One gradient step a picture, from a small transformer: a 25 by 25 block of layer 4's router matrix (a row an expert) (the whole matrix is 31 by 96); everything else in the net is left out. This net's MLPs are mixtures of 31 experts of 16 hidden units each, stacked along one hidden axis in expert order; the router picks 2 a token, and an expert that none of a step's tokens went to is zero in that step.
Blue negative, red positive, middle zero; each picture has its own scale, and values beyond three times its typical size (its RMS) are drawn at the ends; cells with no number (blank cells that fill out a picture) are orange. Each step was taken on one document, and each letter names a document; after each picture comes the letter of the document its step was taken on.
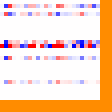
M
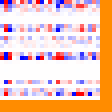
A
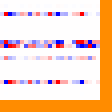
M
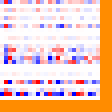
A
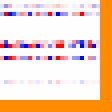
M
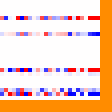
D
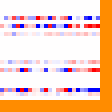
D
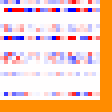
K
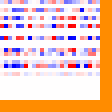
K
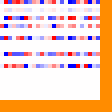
K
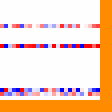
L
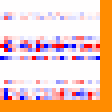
A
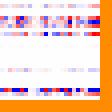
D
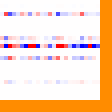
M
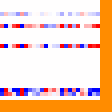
L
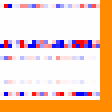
M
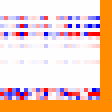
D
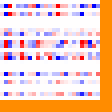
M
